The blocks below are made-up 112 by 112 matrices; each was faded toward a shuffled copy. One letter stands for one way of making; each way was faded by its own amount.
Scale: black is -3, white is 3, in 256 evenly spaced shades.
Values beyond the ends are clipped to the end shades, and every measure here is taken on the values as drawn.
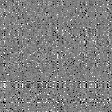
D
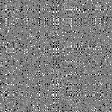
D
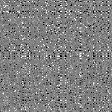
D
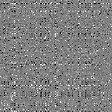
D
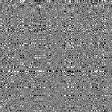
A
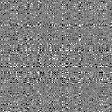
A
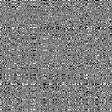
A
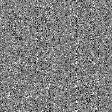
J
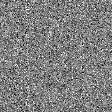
J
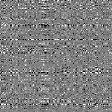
A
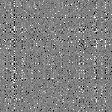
D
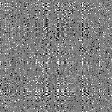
D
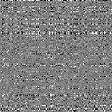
A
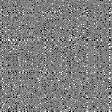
D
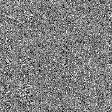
J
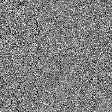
J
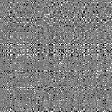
A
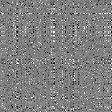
D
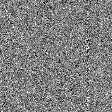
J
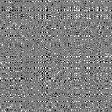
A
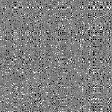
D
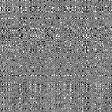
A
